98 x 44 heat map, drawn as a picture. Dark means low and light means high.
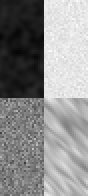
It is made of 2 by 2 panels. Panel 1,1: very low, blotchy, faint in contrast. Panel 1,2: very high, fine-grained, faint in contrast. Panel 2,1: middling, fine-grained. Panel 2,2: high, slanting down to the right.
